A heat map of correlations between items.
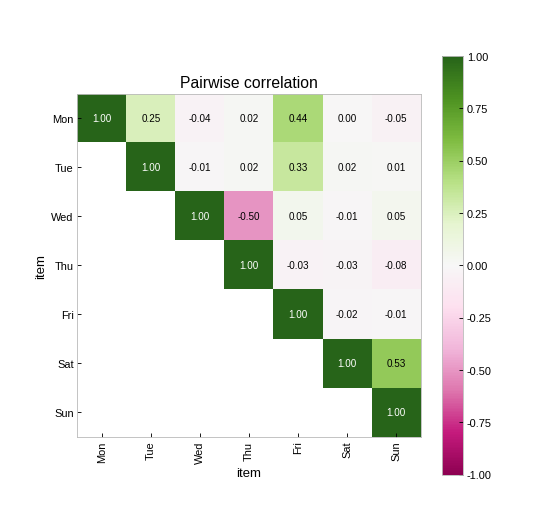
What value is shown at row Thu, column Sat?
-0.03
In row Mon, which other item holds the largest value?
Fri
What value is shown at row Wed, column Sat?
-0.01
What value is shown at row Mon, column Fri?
0.44
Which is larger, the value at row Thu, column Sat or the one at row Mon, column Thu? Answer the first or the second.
the second
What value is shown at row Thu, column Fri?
-0.03
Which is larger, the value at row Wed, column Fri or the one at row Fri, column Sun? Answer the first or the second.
the first
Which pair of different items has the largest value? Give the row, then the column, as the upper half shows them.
Sat, Sun
